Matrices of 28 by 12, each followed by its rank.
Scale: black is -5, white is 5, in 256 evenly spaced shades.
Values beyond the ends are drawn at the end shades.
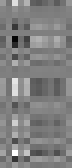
one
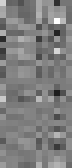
two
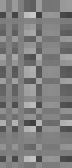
one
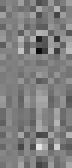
two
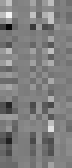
two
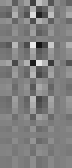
one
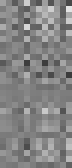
two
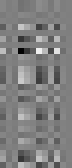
one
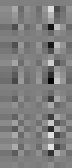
one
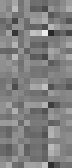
two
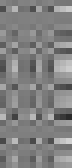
one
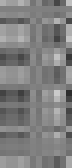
one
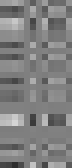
one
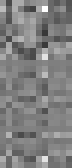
two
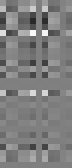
one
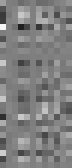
two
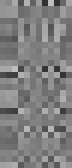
two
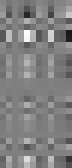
one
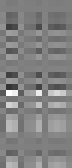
one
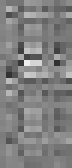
two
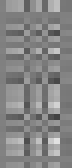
one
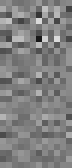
two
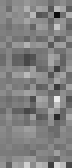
two
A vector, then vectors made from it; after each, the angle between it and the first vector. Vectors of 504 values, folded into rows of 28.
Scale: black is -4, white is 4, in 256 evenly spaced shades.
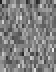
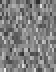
nearly parallel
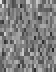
nearly opposite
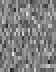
orthogonal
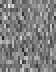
orthogonal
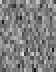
nearly opposite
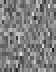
partly opposed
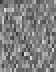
partly aligned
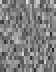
nearly opposite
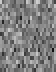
nearly opposite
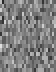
partly opposed
